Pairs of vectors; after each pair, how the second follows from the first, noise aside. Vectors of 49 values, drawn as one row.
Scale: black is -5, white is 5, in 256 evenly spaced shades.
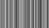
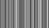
negated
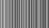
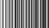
scaled up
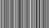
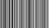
reversed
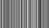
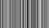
negated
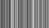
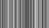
wrapped around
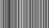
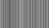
shrunk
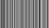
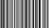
scaled up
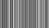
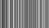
copied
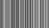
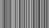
negated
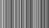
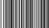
scaled up
